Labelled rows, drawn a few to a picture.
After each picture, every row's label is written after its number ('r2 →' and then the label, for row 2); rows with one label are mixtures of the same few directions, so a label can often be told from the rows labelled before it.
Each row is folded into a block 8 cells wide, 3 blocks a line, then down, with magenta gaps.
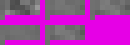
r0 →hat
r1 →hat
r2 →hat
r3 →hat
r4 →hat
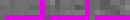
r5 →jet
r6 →jet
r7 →hat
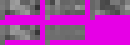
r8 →hat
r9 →jet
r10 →hat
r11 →hat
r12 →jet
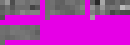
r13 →jet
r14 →hat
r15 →jet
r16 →hat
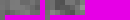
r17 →hat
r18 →hat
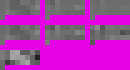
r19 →hat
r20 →jet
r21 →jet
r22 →hat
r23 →jet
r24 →jet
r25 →hat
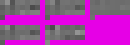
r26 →jet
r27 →jet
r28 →jet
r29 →jet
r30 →jet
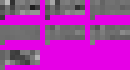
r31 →jet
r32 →jet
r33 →jet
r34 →hat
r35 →jet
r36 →jet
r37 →hat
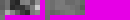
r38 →hat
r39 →hat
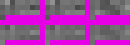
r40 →jet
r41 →jet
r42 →hat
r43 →jet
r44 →jet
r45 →hat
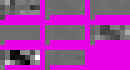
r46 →jet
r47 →hat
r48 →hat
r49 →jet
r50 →hat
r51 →hat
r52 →hat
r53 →jet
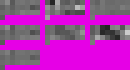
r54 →jet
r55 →jet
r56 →jet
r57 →jet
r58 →hat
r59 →hat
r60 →jet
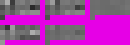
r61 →jet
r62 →jet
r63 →hat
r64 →jet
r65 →jet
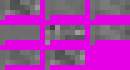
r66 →hat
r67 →hat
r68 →hat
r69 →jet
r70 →jet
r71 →hat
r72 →hat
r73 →hat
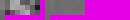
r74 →hat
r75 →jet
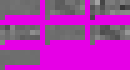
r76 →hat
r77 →hat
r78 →jet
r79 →jet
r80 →jet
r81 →hat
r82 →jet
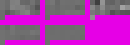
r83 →hat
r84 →jet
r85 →jet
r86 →jet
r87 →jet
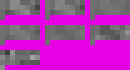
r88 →hat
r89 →hat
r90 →hat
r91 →hat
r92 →hat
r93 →hat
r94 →jet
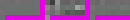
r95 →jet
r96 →jet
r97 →jet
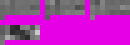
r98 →jet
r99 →jet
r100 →jet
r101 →hat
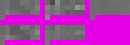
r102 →hat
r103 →jet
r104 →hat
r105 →hat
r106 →jet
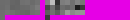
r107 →hat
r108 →jet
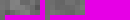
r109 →hat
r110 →hat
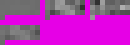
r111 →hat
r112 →hat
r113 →jet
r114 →hat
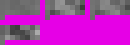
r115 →hat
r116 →hat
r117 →hat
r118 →hat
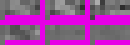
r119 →hat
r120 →hat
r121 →jet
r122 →hat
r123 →jet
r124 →hat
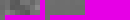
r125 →hat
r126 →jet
